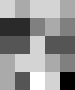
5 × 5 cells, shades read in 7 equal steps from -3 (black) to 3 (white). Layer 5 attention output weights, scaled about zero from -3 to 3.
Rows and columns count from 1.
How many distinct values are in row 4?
3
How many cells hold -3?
1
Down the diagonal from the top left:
2 -2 2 1 -3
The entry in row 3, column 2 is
-1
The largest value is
3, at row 5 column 3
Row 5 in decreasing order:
3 2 1 -1 -3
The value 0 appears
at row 2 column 3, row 2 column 5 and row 4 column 5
